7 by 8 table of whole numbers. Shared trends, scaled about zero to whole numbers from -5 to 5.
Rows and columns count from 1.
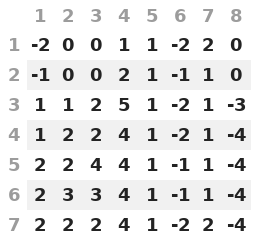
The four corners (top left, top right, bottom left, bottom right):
-2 0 2 -4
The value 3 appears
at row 6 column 2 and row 6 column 3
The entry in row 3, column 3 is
2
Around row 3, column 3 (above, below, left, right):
0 2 1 5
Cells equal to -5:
0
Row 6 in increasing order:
-4 -1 1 1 2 3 3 4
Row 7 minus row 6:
0 -1 -1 0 0 -1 1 0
